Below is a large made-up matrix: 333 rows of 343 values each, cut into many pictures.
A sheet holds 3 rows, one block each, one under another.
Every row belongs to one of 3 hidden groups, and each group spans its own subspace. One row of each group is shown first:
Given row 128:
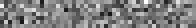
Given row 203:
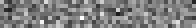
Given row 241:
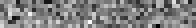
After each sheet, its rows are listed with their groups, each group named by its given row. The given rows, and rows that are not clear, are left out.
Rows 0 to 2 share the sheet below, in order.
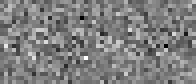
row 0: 203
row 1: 128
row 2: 241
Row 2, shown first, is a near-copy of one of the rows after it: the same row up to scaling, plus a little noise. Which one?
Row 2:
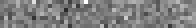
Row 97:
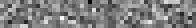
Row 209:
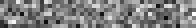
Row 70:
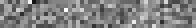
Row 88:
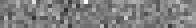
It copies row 88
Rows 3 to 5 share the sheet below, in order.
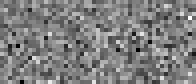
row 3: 241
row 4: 128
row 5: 241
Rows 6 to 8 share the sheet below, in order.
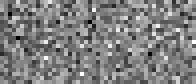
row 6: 241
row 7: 241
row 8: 203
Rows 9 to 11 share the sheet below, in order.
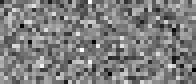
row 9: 241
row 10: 241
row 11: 241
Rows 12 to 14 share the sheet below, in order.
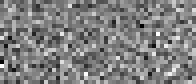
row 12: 241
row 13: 128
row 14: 128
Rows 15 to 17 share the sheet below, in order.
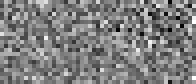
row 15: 203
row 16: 128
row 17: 203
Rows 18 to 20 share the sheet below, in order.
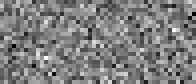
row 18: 241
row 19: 241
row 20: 203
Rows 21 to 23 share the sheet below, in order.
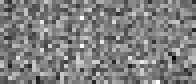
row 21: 203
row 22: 203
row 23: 241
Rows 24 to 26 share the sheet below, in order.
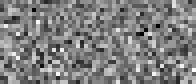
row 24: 241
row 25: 128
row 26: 241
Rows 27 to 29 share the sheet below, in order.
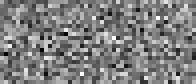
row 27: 128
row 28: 203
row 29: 203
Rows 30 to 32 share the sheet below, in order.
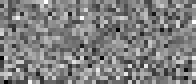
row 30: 203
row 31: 128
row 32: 203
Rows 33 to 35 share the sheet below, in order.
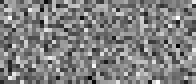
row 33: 203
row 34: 203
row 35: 241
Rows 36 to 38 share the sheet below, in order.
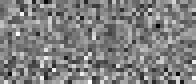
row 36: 241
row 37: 241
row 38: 203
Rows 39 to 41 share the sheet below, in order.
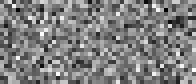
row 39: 241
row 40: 203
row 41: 241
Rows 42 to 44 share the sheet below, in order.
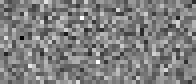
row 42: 203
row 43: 203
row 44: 128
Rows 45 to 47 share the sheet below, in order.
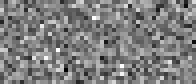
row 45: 128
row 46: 241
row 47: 241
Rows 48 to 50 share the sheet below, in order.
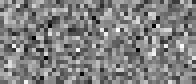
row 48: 128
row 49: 128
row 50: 203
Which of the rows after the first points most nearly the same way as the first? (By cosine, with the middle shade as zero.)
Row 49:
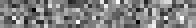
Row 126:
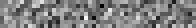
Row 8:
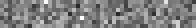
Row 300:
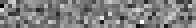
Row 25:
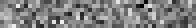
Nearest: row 8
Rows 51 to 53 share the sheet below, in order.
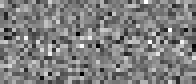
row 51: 128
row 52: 203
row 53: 203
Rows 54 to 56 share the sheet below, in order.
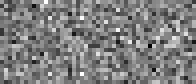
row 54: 203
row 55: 128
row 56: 203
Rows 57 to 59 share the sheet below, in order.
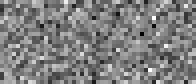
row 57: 128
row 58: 128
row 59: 128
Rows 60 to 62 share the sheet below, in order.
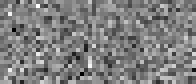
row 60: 241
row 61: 128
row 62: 241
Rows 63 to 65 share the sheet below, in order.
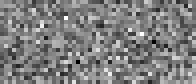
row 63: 128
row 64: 128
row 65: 241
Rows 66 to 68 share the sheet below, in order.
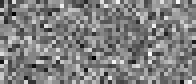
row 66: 128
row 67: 241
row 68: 128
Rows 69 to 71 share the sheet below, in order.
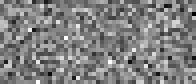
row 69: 241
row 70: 241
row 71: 241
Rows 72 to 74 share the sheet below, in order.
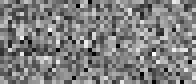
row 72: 241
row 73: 241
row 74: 203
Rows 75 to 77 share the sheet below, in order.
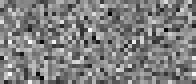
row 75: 128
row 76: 241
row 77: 203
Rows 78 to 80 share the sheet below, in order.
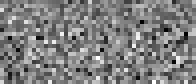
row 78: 241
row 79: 128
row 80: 128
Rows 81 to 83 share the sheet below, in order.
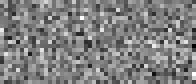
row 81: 203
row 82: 203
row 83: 203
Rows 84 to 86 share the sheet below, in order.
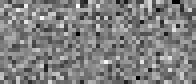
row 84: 241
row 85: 241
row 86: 128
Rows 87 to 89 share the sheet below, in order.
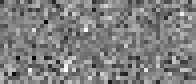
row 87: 241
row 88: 241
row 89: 241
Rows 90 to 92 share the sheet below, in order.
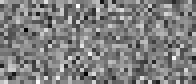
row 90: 241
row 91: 203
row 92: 241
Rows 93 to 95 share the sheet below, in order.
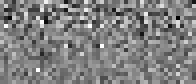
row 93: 203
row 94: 128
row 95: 203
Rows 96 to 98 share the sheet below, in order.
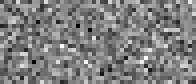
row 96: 241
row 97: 241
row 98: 128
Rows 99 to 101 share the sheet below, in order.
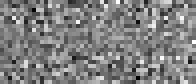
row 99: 128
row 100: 241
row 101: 128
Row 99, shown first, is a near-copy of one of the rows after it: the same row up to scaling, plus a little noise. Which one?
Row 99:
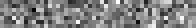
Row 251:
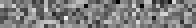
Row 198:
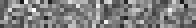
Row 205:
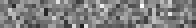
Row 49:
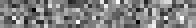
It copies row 49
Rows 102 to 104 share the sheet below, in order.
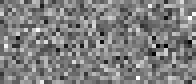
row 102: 241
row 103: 128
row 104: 128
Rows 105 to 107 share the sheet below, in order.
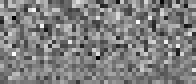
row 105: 128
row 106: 203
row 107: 241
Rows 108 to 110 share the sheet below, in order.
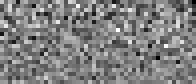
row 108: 241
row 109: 128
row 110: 241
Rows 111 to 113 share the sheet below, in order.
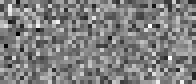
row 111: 241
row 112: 128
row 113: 203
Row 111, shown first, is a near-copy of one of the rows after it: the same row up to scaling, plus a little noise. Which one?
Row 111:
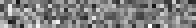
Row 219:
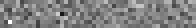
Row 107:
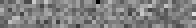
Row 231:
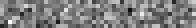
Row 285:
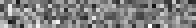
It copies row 285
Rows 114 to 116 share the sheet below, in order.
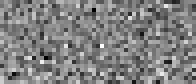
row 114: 241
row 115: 128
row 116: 241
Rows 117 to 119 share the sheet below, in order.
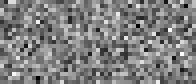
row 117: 128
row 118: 203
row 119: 241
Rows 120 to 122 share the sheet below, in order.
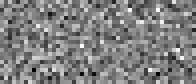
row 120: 241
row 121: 203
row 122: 128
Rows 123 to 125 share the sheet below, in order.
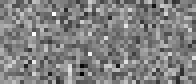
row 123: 241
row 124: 241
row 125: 203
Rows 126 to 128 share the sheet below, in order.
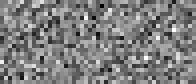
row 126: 128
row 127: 241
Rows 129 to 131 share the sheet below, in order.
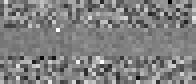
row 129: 203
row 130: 241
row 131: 128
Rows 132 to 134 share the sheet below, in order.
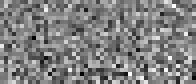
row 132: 241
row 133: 128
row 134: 203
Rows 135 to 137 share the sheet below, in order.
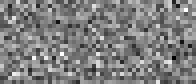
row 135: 241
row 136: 241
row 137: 241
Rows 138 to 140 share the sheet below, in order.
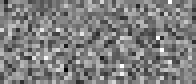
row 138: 203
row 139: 241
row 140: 241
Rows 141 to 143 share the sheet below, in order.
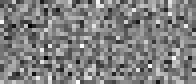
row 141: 128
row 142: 203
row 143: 241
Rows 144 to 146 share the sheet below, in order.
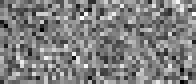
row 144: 241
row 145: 128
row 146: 241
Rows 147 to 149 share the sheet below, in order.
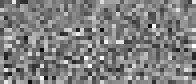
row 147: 128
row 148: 203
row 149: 203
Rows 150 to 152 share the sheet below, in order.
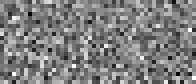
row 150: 241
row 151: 128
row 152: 203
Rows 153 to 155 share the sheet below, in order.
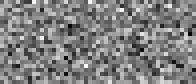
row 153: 241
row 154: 128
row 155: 241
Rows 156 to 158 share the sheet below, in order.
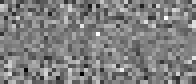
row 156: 128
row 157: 128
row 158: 203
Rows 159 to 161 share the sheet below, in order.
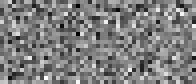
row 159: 241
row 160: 241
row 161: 241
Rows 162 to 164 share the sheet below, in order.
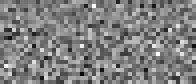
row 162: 128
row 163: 203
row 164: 203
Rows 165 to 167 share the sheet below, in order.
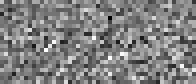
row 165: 203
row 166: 241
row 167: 241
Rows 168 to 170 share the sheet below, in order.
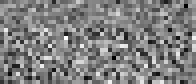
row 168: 128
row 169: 203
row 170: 241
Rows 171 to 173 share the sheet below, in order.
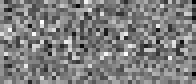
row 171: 203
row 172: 203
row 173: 203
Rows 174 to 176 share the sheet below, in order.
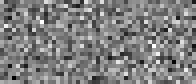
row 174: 203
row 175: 203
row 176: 128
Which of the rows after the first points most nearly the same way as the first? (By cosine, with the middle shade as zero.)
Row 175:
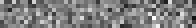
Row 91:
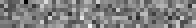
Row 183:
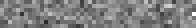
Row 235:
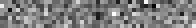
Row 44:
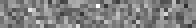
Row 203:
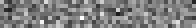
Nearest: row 203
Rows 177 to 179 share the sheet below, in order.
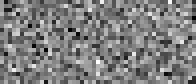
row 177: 203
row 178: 241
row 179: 128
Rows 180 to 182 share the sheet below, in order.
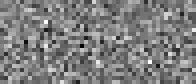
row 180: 241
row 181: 203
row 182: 241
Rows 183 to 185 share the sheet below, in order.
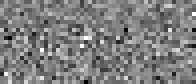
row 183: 241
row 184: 203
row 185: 128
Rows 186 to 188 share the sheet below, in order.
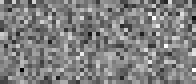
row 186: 203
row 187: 128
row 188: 241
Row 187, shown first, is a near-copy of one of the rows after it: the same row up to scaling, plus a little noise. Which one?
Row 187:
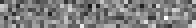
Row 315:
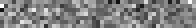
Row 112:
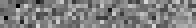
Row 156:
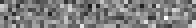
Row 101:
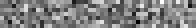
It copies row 156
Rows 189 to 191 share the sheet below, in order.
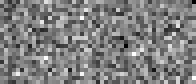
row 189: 203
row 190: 241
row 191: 203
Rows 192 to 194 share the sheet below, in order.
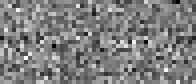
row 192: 241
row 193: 128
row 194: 241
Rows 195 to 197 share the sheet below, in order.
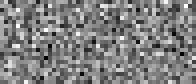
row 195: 128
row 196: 241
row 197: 203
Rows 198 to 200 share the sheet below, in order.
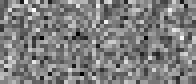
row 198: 128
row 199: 241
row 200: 203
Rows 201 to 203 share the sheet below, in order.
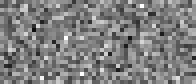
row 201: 128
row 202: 241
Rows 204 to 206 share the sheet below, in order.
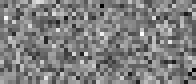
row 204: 128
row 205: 128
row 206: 241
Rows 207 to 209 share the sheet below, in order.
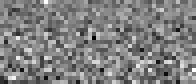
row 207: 241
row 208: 241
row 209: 241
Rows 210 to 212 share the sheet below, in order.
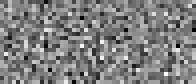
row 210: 203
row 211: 203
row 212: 128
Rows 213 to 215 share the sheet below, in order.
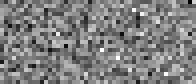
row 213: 128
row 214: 128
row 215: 128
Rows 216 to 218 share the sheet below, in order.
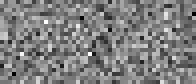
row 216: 241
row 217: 241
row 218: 241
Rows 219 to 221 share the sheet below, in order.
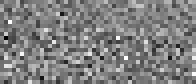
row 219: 241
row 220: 203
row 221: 203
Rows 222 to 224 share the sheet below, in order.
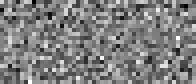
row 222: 241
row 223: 203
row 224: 128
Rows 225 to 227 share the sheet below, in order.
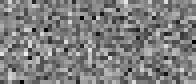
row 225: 203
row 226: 241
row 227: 241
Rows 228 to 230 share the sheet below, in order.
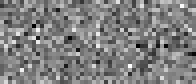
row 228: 128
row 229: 128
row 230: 241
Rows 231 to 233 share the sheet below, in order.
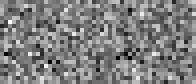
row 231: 241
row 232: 203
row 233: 128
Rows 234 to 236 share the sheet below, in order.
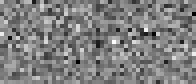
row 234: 241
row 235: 128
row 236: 241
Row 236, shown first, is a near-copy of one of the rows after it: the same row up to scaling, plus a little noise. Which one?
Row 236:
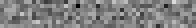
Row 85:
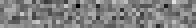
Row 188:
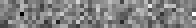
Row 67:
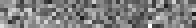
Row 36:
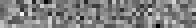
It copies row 85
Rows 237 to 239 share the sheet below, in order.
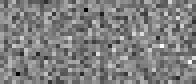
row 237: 203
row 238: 241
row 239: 203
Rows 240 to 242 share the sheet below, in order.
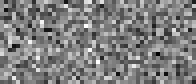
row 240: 203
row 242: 128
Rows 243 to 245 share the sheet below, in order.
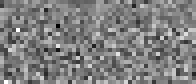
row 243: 128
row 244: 241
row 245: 203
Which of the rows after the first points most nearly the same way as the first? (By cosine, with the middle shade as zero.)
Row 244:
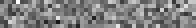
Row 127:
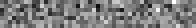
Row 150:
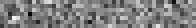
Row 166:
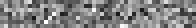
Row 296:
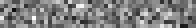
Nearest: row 150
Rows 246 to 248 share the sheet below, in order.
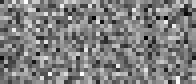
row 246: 128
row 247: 128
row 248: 203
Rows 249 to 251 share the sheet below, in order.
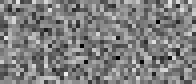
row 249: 241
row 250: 203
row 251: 128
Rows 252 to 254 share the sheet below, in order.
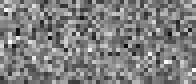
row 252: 203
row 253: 241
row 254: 241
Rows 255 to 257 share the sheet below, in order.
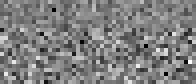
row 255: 241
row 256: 128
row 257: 128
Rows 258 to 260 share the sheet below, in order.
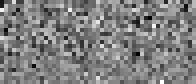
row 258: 128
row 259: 128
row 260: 128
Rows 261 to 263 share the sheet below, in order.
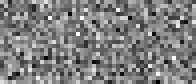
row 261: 203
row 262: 241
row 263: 241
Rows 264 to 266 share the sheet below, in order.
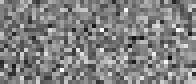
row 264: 241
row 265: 128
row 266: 241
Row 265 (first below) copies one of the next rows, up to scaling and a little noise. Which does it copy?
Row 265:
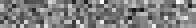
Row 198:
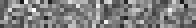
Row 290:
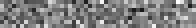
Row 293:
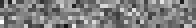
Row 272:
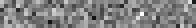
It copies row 290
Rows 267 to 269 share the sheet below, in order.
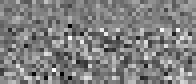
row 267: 241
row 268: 128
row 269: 241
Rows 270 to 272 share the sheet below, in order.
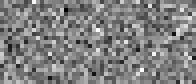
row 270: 241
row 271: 128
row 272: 128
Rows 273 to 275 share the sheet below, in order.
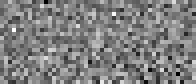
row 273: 241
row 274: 128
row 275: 203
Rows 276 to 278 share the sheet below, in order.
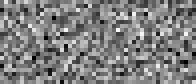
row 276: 128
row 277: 128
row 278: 241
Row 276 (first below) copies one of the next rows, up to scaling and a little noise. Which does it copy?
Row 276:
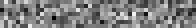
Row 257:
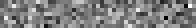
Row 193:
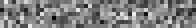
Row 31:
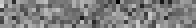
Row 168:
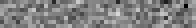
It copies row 193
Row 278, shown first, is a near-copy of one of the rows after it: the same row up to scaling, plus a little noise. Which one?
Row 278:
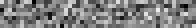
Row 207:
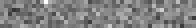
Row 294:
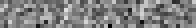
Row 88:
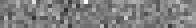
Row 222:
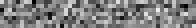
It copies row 222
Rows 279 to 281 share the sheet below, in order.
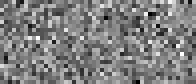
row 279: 128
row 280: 203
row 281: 128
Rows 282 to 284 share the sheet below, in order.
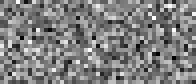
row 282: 241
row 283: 241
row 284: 241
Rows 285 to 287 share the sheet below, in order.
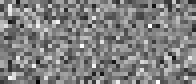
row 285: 241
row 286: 203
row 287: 241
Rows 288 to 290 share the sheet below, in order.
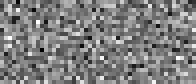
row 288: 241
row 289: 203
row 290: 128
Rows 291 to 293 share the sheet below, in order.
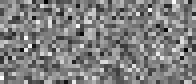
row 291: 241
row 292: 203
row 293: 128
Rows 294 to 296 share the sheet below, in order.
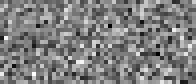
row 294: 241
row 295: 241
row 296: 241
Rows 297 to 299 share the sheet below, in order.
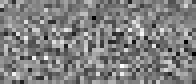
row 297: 128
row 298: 128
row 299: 241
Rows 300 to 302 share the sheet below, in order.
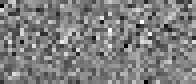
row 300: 128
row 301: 241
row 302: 241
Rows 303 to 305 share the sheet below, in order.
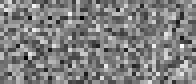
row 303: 203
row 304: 128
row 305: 128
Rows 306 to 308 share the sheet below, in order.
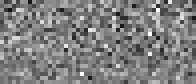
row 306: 203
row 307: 241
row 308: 203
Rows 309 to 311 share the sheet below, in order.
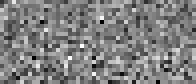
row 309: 128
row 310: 203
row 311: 241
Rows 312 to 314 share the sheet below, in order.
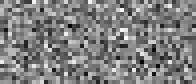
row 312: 241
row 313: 203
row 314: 128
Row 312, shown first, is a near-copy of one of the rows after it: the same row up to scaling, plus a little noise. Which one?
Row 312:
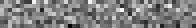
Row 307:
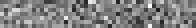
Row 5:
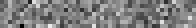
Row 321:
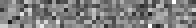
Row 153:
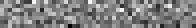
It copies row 153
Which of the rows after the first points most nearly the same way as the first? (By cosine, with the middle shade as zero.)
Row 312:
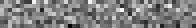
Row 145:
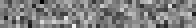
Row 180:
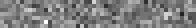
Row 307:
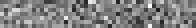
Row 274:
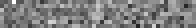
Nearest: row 307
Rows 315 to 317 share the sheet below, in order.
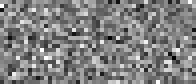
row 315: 128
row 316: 203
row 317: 241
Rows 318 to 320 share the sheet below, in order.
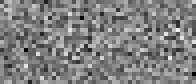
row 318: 203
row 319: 241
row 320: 203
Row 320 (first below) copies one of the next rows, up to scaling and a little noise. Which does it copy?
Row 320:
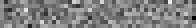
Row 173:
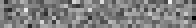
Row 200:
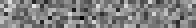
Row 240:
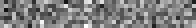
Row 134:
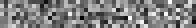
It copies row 173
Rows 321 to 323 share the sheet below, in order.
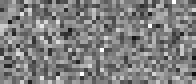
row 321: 241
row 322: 128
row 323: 203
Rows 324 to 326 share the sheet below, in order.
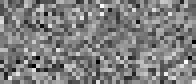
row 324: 128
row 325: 241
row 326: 128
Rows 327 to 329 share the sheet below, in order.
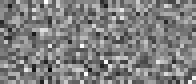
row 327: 241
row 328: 203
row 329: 128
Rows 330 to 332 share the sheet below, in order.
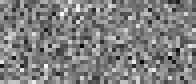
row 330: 241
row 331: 203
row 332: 128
